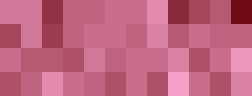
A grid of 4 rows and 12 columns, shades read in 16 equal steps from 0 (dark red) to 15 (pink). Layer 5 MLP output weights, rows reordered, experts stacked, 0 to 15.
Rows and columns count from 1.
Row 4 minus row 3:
-3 1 5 3 -2 -2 0 -3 3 3 -3 -2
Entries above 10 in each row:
3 2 3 3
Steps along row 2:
up down up up same down up down up down same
